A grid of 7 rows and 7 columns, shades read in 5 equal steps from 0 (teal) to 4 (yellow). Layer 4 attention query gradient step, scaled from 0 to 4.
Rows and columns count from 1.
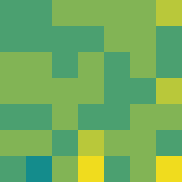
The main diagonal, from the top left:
1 1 1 2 1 2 4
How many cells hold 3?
3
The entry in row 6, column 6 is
2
